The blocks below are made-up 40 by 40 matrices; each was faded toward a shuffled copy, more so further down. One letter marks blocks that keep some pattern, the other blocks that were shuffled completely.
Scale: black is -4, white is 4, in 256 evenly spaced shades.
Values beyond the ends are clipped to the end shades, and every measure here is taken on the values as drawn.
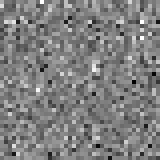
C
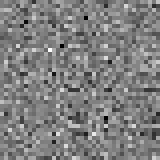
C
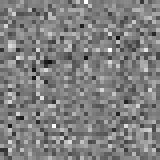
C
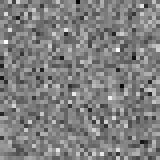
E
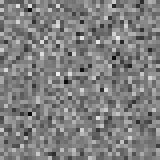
C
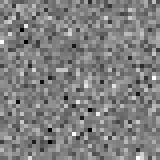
E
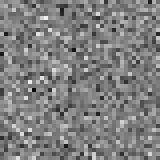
E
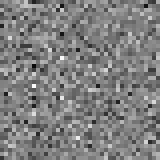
C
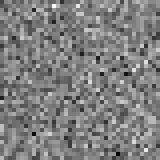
E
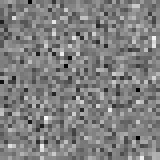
E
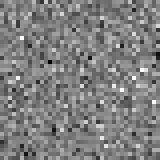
E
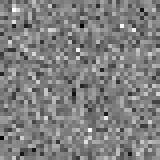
E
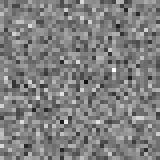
E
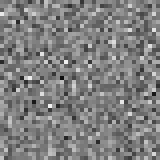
C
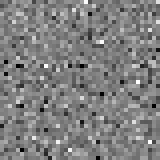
C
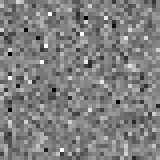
E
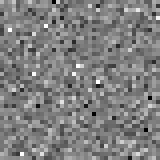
E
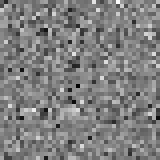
C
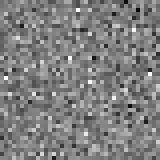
E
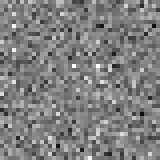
E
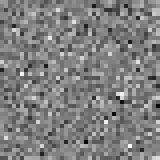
C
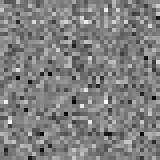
C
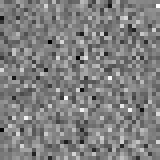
C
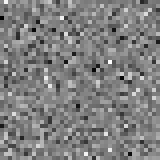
E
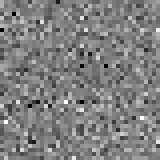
C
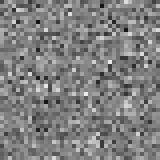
C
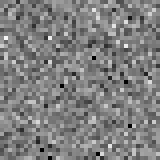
E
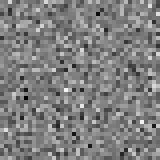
C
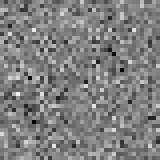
C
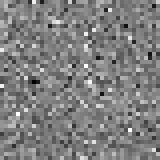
C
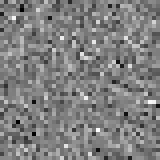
E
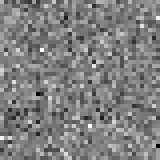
E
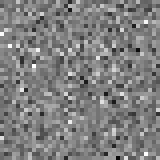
C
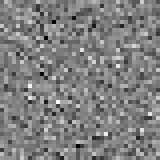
E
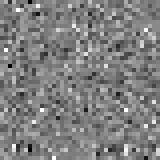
C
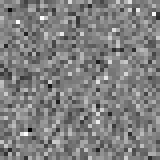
E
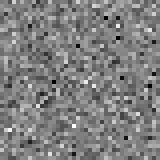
E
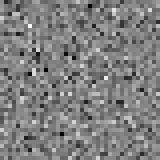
E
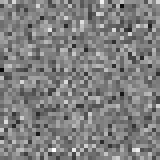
C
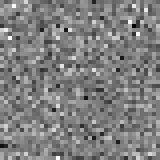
C
